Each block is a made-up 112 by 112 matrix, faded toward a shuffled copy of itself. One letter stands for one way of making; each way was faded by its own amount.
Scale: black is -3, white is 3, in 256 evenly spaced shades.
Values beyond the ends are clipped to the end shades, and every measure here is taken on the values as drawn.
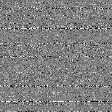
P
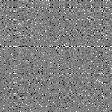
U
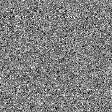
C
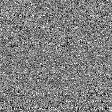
C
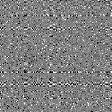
U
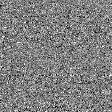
C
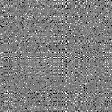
U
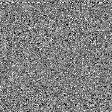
C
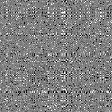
U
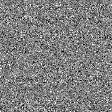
C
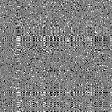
U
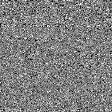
C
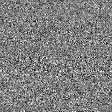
C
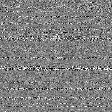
P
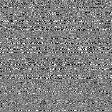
P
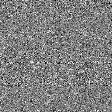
C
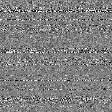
P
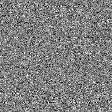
C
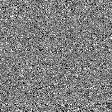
C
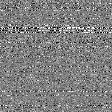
P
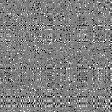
U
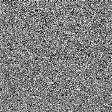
C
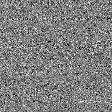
C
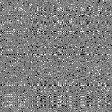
U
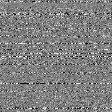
P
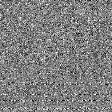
C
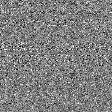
C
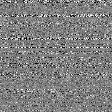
P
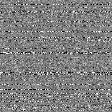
P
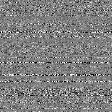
P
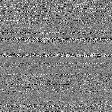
P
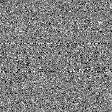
C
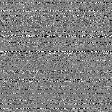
P
